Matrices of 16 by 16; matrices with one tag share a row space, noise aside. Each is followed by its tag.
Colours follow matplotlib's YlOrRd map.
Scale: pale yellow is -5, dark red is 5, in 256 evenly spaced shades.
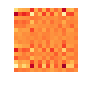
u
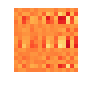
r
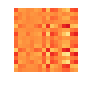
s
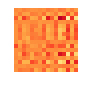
r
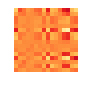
s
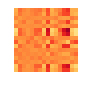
s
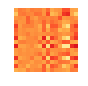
s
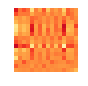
u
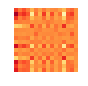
u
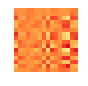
s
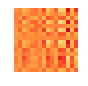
r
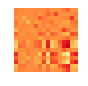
s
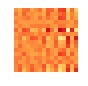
r
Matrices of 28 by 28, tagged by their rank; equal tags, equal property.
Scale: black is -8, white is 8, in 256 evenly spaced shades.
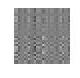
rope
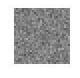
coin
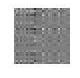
rope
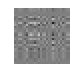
rope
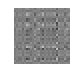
rope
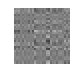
rope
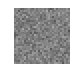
coin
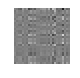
rope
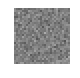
coin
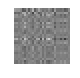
rope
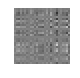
rope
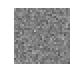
coin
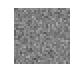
coin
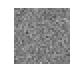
coin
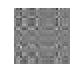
rope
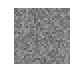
coin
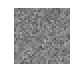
coin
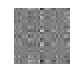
rope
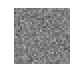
coin
